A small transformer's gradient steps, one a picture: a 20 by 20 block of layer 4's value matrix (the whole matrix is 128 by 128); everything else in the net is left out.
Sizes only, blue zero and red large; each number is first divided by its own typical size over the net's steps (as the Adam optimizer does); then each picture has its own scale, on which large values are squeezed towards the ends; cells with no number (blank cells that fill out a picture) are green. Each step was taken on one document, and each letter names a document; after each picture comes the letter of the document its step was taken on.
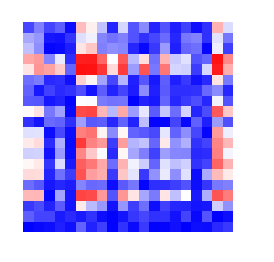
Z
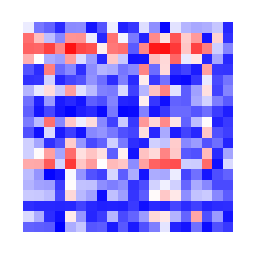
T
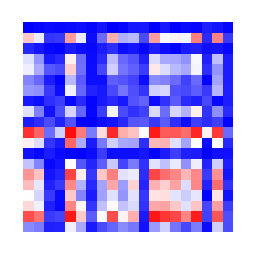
T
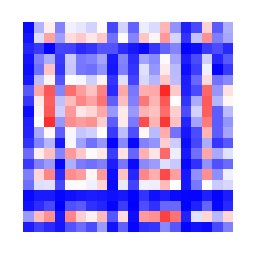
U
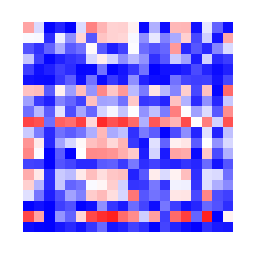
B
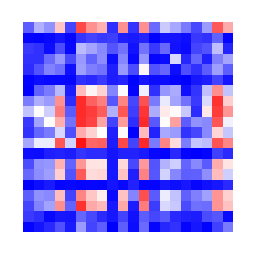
Z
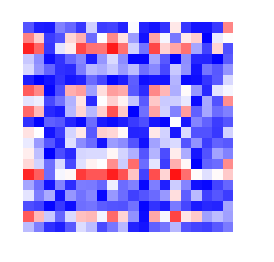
T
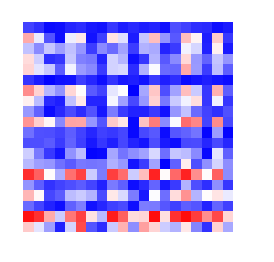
T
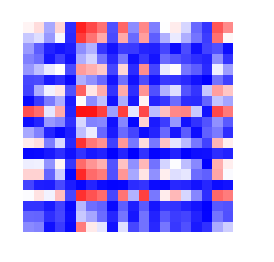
Z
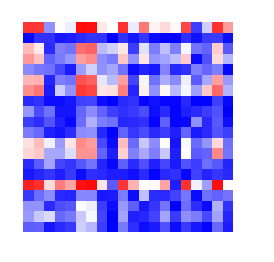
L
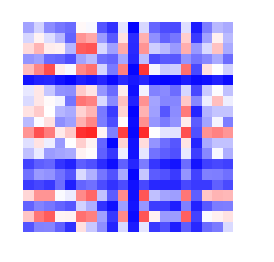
L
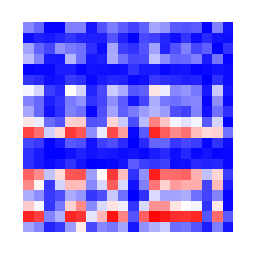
T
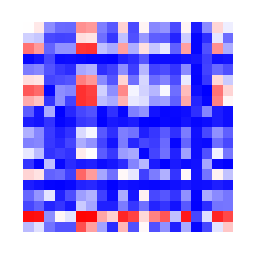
L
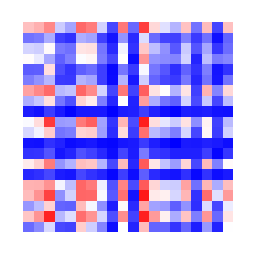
L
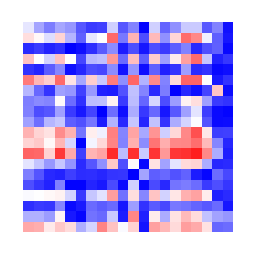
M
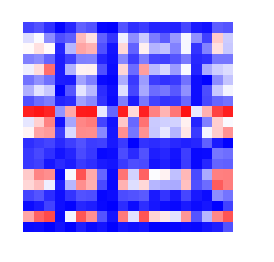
L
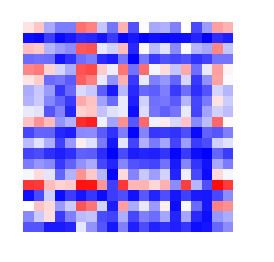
L
